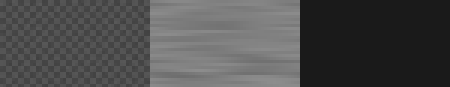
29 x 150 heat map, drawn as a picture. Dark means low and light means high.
It is made of 1 by 3 panels. Panel 1,1: low, checkered, faint in contrast. Panel 1,2: middling, streaked across, faint in contrast. Panel 1,3: very low, flat.
